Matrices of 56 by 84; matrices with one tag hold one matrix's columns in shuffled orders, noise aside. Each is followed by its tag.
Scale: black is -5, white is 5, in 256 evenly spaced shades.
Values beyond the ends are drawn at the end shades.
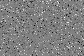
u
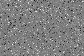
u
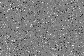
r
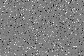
u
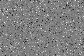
u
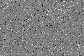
u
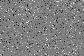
u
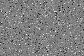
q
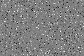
q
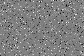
u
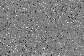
r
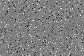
r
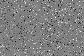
u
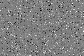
q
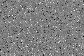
r
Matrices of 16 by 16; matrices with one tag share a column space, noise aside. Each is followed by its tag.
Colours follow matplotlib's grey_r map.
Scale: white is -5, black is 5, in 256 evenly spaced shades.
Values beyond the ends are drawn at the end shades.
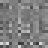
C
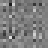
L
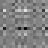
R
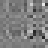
L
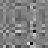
C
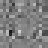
L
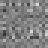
L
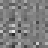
C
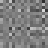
R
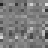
L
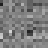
L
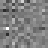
R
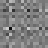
R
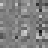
L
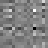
R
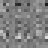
L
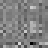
C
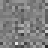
C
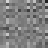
R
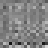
C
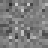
L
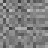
R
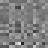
C
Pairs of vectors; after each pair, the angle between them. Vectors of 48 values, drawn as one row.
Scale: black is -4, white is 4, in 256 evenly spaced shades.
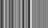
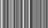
nearly opposite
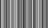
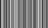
nearly parallel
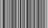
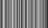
nearly opposite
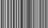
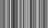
orthogonal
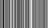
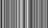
partly opposed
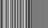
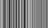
nearly opposite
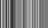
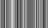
partly opposed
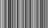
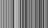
orthogonal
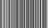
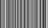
partly aligned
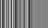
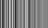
nearly parallel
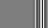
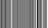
orthogonal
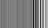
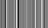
orthogonal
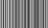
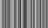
orthogonal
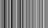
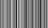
partly opposed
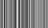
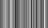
orthogonal
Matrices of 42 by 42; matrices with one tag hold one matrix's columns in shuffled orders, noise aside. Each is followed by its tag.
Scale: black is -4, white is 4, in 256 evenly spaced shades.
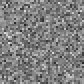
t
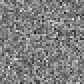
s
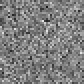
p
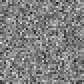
s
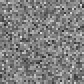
t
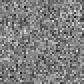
p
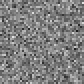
t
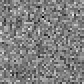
p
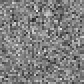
p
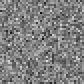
s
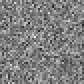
t
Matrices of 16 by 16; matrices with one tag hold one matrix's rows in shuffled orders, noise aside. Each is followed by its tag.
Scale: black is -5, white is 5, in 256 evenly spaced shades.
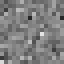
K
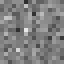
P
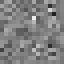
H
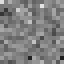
K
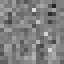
H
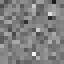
H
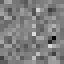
H
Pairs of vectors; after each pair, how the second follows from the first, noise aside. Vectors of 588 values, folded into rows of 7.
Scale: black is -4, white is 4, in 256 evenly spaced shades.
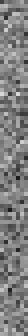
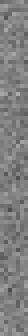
shrunk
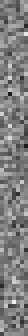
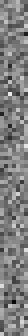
negated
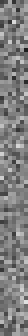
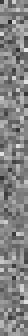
sign-scrambled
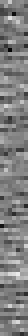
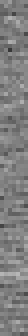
shrunk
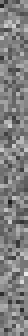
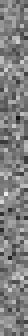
wrapped around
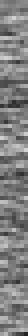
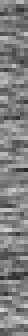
wrapped around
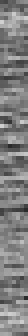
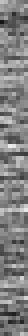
negated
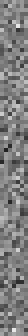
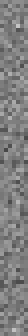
shrunk
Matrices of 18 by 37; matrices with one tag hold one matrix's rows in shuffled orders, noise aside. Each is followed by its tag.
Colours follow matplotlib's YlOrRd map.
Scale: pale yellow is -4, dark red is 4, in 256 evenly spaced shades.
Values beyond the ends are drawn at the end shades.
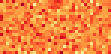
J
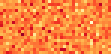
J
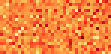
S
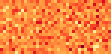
S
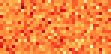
J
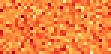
J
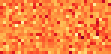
S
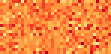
S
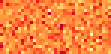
J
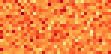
J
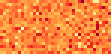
S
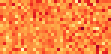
S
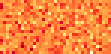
J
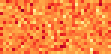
J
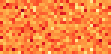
J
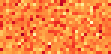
J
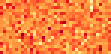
J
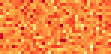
J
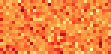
J
